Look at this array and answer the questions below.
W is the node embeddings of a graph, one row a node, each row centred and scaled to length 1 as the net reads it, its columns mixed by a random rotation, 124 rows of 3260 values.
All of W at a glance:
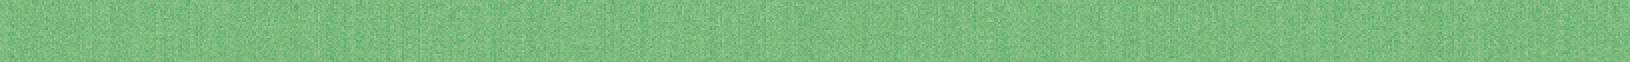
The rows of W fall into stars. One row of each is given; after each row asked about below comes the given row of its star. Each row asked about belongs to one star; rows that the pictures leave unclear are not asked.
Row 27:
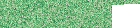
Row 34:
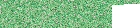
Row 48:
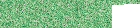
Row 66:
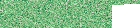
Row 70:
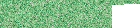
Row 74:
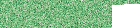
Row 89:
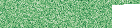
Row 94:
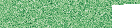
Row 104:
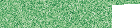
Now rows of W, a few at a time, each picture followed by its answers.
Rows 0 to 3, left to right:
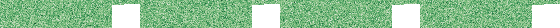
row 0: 74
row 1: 89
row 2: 70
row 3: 34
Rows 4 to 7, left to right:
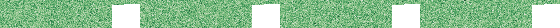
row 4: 104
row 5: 89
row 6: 74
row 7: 74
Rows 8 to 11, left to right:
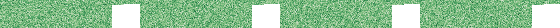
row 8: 89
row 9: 104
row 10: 48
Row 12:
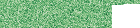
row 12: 27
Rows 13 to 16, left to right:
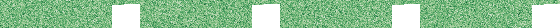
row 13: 27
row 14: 89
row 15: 66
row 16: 104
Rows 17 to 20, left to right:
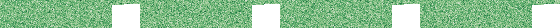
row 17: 89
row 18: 66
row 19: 27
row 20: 89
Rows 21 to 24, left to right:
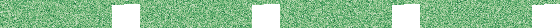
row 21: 70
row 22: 94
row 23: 27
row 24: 74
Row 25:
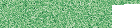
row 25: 27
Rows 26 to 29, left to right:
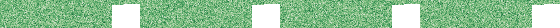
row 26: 74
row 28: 70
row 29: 48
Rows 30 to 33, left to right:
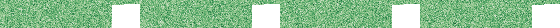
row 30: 34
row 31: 94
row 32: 34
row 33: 74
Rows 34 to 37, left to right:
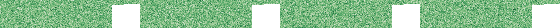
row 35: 94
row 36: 94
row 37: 94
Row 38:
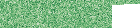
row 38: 104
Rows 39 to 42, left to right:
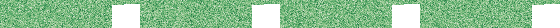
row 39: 66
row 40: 34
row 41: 34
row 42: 66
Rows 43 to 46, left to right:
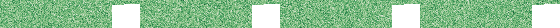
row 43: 70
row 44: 89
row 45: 48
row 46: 74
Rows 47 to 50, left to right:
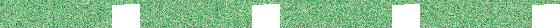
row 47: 104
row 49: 74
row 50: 66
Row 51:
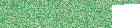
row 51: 66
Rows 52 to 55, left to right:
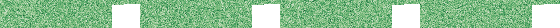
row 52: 94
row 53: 48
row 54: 27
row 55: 94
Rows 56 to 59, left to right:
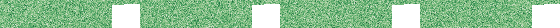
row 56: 94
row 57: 27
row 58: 34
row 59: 104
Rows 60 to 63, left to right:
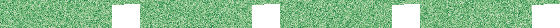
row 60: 66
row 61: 48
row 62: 48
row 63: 70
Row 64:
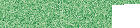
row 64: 74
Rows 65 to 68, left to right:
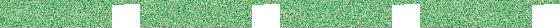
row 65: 70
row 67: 66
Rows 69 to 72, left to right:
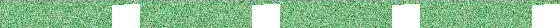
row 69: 27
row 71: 94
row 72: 74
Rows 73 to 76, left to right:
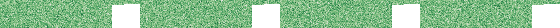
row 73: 48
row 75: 94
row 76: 94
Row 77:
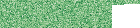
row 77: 27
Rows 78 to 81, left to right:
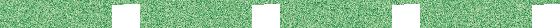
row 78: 89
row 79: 34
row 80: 104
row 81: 70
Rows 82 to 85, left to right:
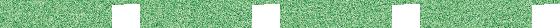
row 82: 70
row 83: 104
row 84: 66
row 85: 74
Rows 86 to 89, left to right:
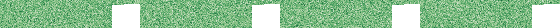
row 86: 27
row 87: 34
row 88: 104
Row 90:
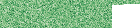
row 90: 94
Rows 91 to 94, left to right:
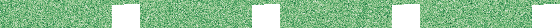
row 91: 48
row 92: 48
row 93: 89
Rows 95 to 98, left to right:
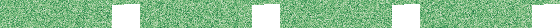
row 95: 104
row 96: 48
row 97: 66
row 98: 48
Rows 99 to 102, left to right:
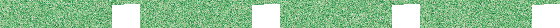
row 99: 27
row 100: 27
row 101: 70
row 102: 34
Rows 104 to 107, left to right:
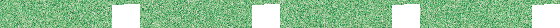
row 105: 74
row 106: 94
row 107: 66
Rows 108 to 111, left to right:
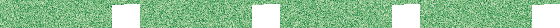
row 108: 70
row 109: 94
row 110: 48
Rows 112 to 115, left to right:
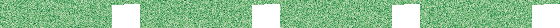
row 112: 74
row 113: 66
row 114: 66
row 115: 94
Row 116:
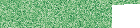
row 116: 34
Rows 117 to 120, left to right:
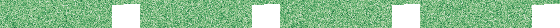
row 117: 89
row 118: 48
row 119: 104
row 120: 48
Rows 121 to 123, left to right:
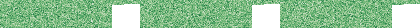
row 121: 74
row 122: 27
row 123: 89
